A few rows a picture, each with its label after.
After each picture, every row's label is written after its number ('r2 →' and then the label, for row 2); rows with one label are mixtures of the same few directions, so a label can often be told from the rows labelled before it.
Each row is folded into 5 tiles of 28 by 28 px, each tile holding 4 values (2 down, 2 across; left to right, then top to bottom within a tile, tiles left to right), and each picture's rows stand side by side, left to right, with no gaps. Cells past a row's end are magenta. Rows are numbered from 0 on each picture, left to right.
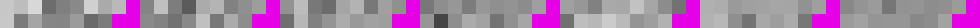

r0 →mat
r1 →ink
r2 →ink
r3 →ink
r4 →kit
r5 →ink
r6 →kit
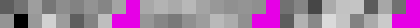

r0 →ink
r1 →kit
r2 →mat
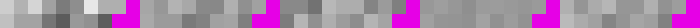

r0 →mat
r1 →mat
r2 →mat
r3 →ink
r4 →ink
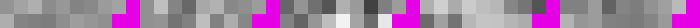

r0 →kit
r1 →ink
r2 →mat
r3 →kit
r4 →kit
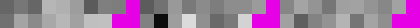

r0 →mat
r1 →ink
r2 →ink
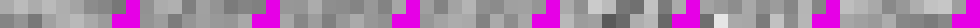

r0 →kit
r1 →kit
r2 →mat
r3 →ink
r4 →mat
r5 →ink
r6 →mat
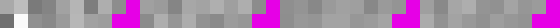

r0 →ink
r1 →mat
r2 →mat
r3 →ink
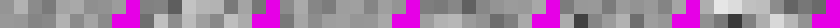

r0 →ink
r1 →mat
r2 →ink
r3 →kit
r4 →ink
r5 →kit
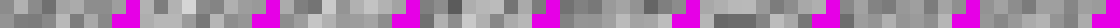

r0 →ink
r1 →ink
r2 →kit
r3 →mat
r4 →mat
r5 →kit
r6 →ink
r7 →mat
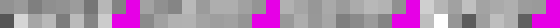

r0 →ink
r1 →kit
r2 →mat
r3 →ink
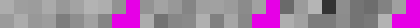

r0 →mat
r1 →ink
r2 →kit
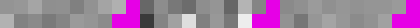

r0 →kit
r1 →ink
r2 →ink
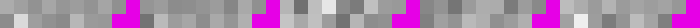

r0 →ink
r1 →ink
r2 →ink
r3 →mat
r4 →ink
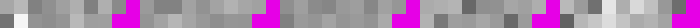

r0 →ink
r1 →kit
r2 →ink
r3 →mat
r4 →kit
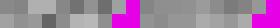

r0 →mat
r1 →mat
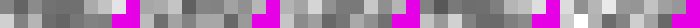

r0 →kit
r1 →mat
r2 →mat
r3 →kit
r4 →ink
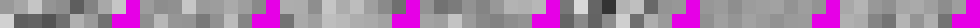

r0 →kit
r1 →mat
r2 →kit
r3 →kit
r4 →ink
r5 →mat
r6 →ink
